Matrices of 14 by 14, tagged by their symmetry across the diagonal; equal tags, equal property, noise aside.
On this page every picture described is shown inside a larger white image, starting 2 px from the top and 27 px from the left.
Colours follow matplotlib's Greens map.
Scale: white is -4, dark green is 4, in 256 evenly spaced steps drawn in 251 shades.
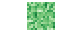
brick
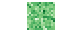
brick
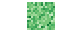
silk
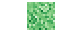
brick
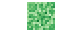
silk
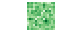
silk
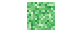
silk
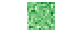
brick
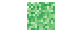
silk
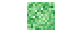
silk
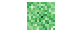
silk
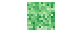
brick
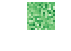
brick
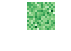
silk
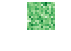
brick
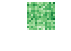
brick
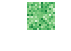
brick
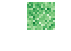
silk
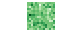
brick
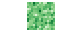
brick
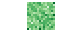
silk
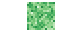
silk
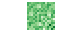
silk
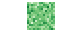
brick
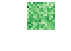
brick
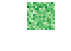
brick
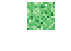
silk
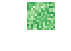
silk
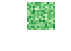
brick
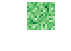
silk
